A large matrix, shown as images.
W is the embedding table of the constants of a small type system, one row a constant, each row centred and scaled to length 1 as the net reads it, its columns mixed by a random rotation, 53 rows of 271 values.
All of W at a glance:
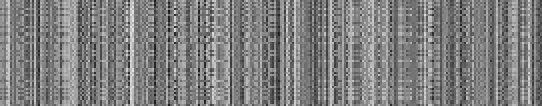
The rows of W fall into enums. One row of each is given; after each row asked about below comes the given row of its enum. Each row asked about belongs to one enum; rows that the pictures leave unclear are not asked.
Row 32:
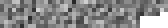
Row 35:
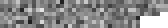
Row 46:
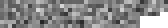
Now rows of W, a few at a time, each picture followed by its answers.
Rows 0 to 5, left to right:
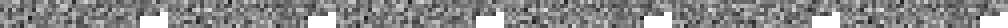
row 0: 32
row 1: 35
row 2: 32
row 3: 35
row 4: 46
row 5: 35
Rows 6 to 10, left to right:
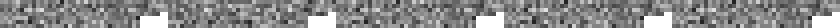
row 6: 35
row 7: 46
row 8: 35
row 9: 35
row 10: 35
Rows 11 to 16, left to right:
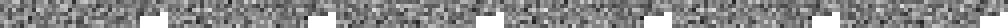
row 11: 32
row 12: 35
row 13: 46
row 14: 35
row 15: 35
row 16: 46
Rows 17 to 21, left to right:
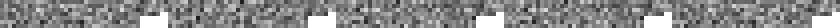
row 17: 46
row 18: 32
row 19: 35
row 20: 35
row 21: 46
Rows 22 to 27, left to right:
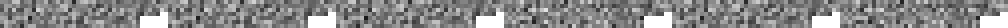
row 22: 32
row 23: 32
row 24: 32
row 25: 35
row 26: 32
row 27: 35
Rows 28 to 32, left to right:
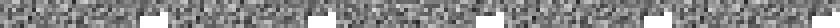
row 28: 32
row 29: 32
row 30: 46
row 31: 32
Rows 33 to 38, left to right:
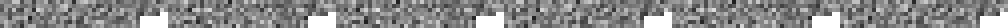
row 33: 32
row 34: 35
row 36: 32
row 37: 35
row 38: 32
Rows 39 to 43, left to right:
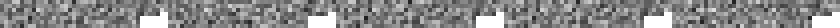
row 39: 32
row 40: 46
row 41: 32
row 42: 32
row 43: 35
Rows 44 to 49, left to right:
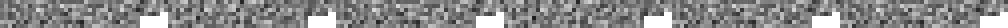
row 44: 46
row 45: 32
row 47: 32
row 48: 46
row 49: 46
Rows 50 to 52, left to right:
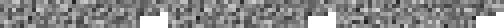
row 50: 32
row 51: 32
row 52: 35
